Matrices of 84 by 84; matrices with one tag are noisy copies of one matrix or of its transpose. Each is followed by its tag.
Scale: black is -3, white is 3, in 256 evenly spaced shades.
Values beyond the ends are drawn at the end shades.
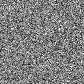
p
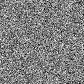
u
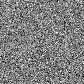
p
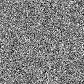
u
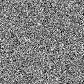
u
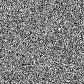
p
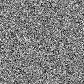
u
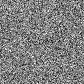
p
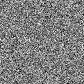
u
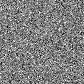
p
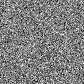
p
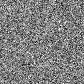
p
